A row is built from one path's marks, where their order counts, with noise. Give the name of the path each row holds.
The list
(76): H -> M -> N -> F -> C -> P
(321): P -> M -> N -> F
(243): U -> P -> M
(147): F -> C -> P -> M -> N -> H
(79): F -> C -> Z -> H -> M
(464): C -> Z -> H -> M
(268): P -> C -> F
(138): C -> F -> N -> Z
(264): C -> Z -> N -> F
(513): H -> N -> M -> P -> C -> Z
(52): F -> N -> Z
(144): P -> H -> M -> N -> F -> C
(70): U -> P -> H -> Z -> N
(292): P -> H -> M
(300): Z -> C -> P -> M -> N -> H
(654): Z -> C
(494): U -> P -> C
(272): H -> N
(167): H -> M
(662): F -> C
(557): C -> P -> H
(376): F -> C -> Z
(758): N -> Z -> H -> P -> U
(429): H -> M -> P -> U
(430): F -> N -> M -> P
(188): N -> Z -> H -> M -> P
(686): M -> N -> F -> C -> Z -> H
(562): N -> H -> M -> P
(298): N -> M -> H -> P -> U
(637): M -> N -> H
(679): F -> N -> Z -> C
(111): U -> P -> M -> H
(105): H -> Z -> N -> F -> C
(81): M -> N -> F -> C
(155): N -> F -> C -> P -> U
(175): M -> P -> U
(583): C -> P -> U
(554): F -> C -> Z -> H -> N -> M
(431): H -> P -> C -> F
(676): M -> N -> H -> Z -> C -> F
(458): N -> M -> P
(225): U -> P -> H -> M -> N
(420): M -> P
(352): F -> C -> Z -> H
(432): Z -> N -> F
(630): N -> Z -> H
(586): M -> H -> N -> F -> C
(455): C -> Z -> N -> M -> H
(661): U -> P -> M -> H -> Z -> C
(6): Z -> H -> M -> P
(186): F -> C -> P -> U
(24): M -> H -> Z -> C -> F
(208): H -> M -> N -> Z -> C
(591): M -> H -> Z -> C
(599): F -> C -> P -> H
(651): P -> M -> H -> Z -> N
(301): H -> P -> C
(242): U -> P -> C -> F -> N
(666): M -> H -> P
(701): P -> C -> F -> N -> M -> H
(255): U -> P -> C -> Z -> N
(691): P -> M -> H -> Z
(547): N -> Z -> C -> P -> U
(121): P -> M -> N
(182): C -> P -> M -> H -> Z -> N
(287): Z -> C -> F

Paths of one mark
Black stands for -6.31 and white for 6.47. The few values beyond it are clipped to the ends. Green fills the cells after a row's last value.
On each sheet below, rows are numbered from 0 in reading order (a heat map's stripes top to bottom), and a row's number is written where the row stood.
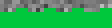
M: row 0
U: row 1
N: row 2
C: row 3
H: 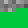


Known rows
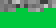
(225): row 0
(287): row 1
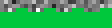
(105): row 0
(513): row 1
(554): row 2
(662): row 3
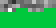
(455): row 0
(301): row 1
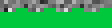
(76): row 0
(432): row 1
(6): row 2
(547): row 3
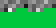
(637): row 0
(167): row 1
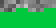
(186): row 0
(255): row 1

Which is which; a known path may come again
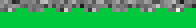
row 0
(432)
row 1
(225)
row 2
(298)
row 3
(121)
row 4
(70)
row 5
(79)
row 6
(630)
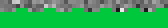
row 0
(111)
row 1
(268)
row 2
(255)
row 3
(155)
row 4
(586)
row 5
(321)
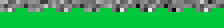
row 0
(6)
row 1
(287)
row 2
(272)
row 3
(494)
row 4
(562)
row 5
(637)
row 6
(430)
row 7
(105)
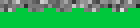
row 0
(666)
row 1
(175)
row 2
(662)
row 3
(758)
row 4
(651)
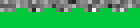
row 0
(557)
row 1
(144)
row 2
(679)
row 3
(513)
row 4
(182)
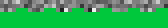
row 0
(292)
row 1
(186)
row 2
(76)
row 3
(686)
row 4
(661)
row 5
(691)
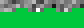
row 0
(654)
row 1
(188)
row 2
(167)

